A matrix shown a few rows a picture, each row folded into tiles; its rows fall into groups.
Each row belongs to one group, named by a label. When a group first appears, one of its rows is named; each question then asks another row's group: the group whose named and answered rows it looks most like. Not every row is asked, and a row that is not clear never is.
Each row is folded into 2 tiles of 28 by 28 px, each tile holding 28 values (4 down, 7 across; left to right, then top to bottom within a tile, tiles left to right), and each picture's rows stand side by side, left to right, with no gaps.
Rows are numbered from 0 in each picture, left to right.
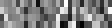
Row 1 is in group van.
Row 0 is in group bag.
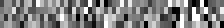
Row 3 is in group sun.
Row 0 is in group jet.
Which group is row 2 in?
van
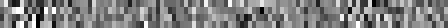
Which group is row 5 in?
bag
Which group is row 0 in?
bag
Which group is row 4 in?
jet
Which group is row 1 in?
jet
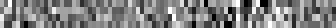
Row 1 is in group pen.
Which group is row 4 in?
sun
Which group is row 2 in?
sun
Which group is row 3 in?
bag
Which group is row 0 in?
van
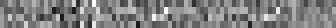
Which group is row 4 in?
pen
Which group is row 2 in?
pen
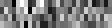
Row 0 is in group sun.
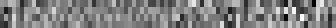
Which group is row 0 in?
sun
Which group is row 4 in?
sun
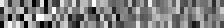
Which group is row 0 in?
pen
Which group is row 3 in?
van
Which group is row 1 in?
jet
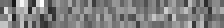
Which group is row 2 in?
pen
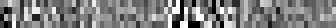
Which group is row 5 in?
pen
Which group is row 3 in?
van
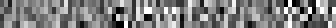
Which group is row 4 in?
van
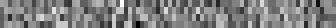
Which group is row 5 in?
bag
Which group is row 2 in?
van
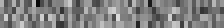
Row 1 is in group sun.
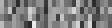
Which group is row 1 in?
bag
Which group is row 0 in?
van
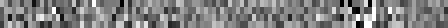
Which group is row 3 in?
sun
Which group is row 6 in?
jet
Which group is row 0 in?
pen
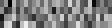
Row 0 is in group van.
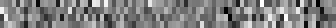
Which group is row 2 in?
jet
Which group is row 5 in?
bag
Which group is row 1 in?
jet
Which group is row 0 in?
bag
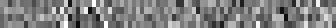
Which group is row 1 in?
jet
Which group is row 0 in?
pen
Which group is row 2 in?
sun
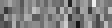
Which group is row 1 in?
jet
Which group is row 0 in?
sun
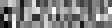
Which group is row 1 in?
pen
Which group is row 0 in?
sun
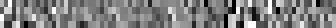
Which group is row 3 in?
bag
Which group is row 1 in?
van
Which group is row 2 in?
bag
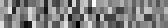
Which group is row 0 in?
van
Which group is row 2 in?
sun
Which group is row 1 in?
jet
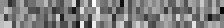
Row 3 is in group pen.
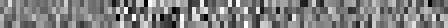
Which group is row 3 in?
sun
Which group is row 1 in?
van
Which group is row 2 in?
jet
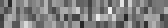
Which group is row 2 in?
van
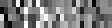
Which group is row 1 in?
bag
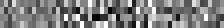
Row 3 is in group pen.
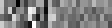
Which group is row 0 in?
van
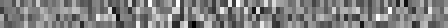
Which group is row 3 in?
van
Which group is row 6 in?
pen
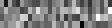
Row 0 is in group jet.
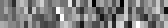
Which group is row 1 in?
bag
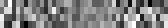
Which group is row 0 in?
van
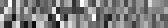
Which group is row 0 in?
van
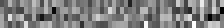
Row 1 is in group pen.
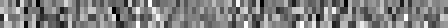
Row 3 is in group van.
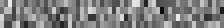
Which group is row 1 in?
sun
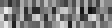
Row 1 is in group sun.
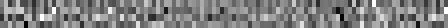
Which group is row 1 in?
pen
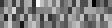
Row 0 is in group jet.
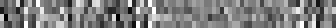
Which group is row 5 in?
bag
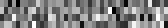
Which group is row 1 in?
pen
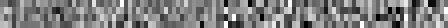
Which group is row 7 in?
sun
